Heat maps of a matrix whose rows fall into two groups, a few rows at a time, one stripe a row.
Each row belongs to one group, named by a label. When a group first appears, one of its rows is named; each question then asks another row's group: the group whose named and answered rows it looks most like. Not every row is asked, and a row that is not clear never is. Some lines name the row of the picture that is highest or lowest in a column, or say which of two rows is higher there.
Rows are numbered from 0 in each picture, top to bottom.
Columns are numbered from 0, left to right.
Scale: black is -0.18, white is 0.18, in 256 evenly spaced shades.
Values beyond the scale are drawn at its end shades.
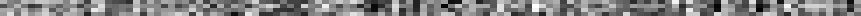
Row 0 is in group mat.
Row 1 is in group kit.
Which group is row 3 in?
mat
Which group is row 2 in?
mat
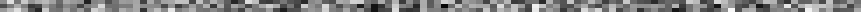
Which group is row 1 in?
kit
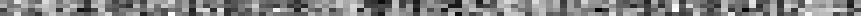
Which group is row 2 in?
kit
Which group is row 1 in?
mat
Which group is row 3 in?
kit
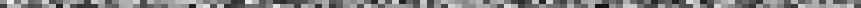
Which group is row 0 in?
mat
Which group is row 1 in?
kit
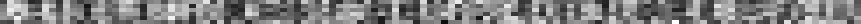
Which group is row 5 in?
kit
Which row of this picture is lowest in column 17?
5
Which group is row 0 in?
kit
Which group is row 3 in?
mat
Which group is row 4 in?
mat
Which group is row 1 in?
mat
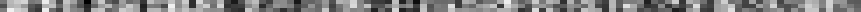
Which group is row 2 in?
mat
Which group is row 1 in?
kit
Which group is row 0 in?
mat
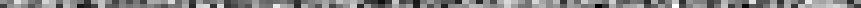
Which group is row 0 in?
mat
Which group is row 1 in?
kit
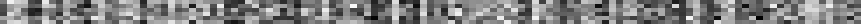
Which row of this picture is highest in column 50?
1
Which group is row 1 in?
kit
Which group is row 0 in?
mat
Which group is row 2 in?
kit
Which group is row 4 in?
mat
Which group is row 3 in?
kit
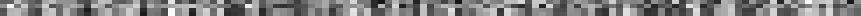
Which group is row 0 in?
kit
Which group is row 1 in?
mat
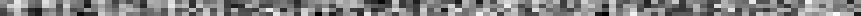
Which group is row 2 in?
kit
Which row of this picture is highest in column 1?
1
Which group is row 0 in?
mat
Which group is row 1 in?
mat
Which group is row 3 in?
kit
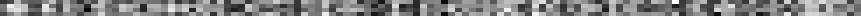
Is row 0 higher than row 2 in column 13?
No
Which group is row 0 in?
kit
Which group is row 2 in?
mat
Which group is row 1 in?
mat
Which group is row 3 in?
kit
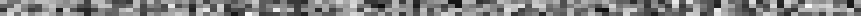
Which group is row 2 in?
kit
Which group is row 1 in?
kit
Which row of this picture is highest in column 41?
2
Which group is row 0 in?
mat
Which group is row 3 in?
mat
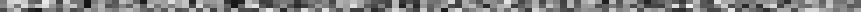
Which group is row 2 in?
kit
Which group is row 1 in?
mat
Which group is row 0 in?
mat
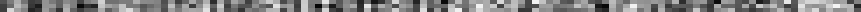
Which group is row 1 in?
kit
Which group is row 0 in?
kit
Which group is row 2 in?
kit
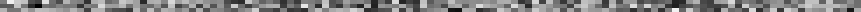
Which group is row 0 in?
mat
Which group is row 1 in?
kit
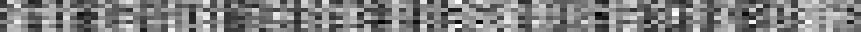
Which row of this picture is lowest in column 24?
3
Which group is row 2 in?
mat
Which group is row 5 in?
mat
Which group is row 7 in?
kit
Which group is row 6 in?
kit
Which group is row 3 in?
kit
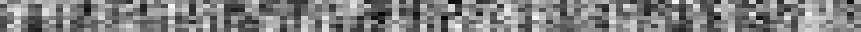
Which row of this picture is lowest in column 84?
4
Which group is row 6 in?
kit
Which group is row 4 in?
kit
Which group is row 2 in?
mat
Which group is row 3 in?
mat
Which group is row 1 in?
kit
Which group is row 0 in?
mat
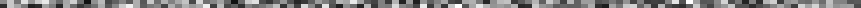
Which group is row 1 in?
kit
